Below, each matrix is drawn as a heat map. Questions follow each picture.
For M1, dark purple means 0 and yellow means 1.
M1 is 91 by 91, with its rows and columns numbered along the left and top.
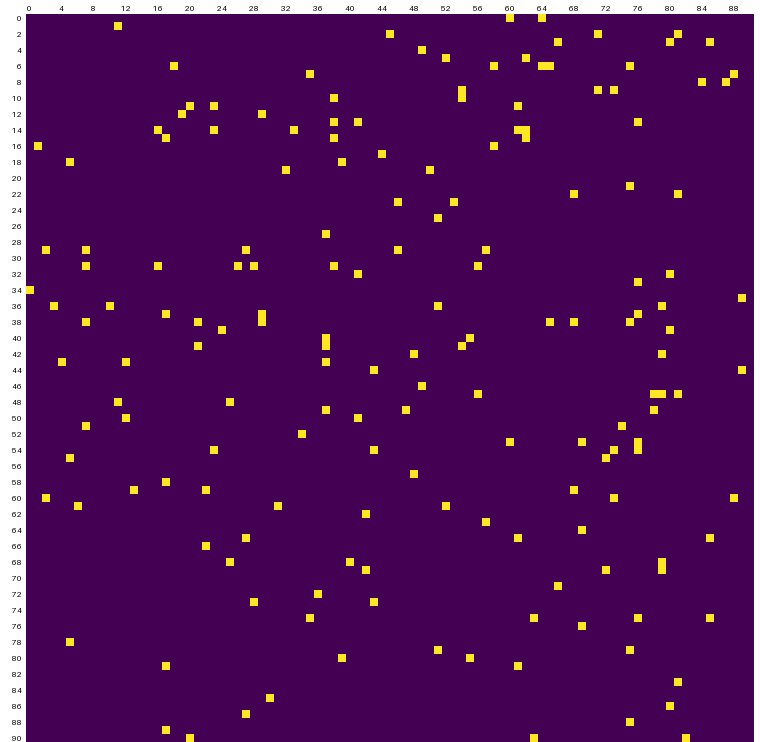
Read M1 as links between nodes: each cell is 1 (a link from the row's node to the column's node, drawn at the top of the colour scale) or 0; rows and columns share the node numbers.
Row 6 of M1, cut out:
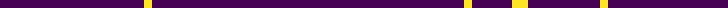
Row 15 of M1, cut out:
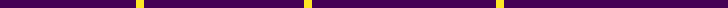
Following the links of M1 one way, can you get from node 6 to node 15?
no
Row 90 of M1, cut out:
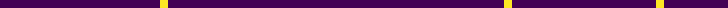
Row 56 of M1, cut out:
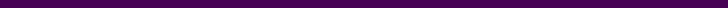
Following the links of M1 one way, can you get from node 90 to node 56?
yes
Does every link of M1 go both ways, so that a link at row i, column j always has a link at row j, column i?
no
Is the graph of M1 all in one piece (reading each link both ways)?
no
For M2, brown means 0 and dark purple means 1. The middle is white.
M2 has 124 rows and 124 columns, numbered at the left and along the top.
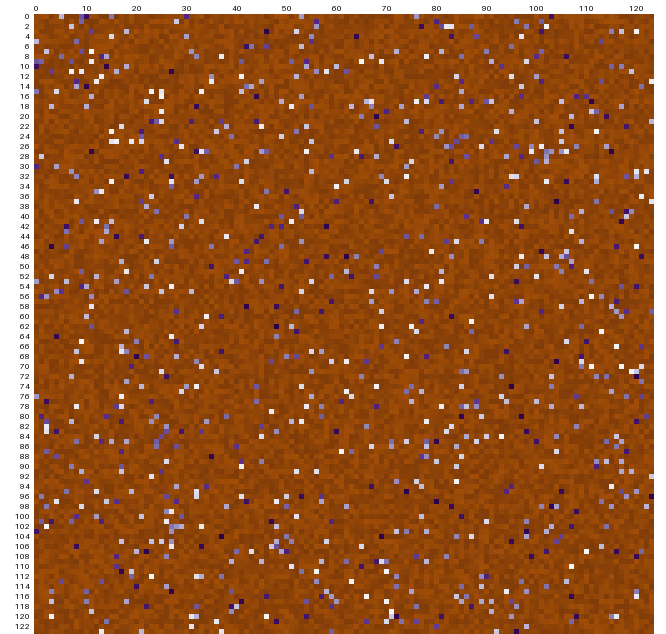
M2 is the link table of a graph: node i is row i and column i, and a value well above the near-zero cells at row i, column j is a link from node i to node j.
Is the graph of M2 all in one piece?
yes
